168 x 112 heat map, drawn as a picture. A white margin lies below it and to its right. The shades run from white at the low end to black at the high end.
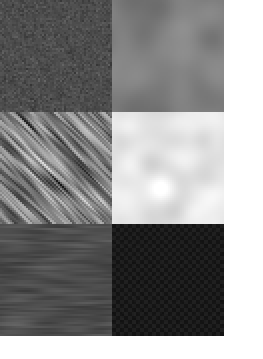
The table splits into 3 rows of 2 panels. Panel 1,1: high, fine-grained, faint in contrast. Panel 1,2: middling, smooth, faint in contrast. Panel 2,1: middling, slanting down to the right, strong in contrast. Panel 2,2: very low, smooth, faint in contrast. Panel 3,1: high, streaked across, faint in contrast. Panel 3,2: very high, checkered, faint in contrast.
